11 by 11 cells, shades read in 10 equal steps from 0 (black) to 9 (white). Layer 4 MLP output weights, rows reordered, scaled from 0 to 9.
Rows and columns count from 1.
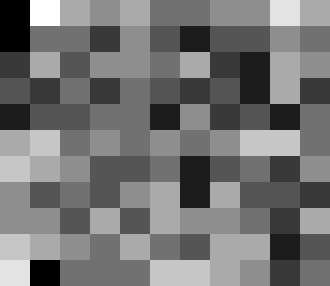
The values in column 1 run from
0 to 8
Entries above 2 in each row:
10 8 8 6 7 11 9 9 10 10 9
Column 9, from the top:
5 3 1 1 3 7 4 3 4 6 5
